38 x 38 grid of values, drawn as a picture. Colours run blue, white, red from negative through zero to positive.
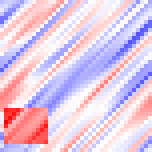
Grain: diagonal, up to the right. Odd patch: higher, in the bottom left. Mirror symmetry: none. Calmest part: centre. Ninth with the highest average: bottom left.
